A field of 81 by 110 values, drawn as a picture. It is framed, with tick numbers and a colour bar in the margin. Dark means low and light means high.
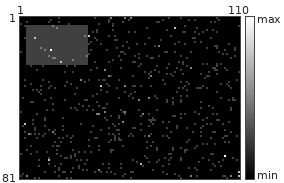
Neither half mirrors the other. The ninth with the highest average is the top left. In the top left lies a patch that is higher than the rest. No regular stripes run through it.
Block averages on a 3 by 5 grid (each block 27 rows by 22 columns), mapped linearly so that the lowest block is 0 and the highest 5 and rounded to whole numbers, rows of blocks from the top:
53000
00000
00000
